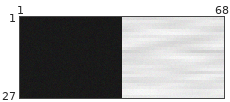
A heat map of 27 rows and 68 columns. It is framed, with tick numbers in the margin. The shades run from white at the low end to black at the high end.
It is made of 1 by 2 panels. Panel 1,1: very high, flat. Panel 1,2: very low, streaked across, faint in contrast.
